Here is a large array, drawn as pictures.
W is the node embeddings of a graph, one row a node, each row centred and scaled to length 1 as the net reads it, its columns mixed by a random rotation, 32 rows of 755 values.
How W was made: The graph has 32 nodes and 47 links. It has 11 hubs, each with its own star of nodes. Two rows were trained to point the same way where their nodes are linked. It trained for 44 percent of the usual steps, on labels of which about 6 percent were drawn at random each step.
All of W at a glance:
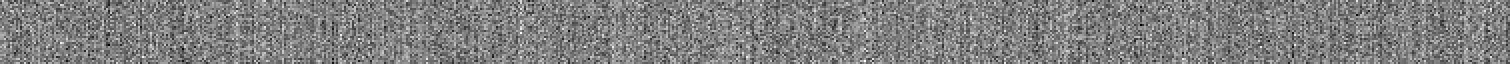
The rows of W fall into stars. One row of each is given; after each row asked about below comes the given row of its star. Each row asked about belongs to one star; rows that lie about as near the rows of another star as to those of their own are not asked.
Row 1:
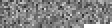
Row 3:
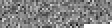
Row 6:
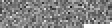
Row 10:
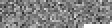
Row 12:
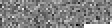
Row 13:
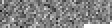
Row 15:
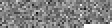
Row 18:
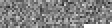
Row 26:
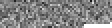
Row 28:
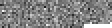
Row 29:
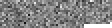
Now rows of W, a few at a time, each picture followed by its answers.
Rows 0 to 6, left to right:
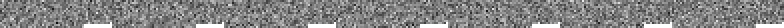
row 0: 6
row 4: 10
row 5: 12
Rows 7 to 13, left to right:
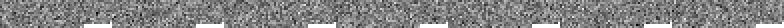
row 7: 18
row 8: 28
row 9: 15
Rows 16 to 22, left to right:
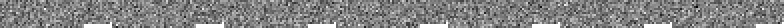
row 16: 28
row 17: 1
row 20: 26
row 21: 3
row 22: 1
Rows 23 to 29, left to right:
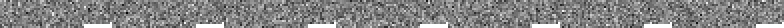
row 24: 15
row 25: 18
